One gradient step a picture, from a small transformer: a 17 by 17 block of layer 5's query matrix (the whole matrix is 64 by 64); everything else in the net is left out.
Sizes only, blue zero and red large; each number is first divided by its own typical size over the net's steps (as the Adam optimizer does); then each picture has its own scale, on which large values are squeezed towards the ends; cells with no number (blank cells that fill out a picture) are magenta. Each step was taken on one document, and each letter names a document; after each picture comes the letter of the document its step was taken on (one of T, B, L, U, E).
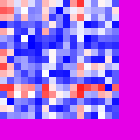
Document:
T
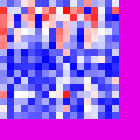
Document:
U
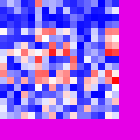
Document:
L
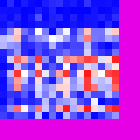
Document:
L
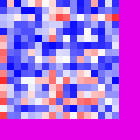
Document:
U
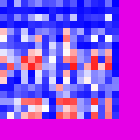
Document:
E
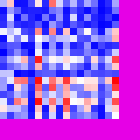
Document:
L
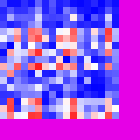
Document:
E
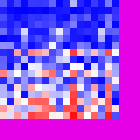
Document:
E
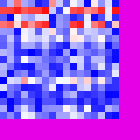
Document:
T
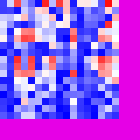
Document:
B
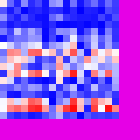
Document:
E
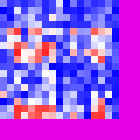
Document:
B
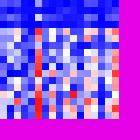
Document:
L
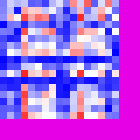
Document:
T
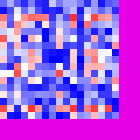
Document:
U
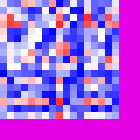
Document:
U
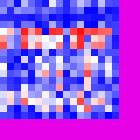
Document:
T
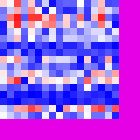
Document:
B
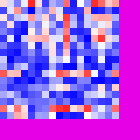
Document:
U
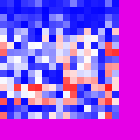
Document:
E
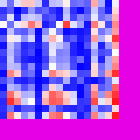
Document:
U
